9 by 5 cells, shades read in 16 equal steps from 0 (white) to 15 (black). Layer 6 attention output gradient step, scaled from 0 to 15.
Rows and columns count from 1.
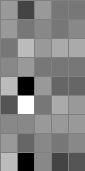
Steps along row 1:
up down up same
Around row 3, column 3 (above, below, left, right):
7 8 4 5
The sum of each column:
58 75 61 68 66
